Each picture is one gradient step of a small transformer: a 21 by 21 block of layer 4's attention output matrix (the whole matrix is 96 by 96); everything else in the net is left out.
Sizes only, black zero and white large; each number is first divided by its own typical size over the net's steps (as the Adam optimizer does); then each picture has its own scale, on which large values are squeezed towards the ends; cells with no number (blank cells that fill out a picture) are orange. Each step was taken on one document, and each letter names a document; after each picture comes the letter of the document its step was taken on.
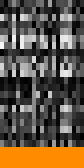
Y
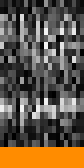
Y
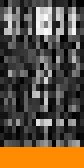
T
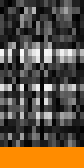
Y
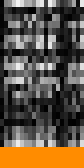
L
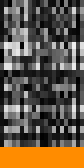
L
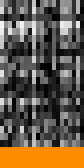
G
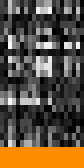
T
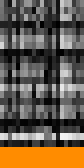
Y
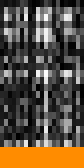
T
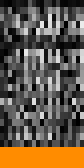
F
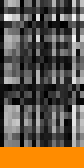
L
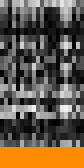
Y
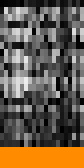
L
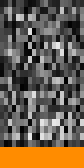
F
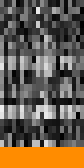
Y
